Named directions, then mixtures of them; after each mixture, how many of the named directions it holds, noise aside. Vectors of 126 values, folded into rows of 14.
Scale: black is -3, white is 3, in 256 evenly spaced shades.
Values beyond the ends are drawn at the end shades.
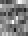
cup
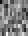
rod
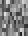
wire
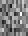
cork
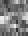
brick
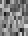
one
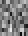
two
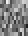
one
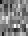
three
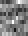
one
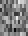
three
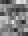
two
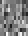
three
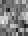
two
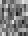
three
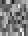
two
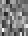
two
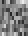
two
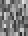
one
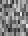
two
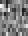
three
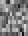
two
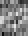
three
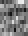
one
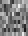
three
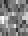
one
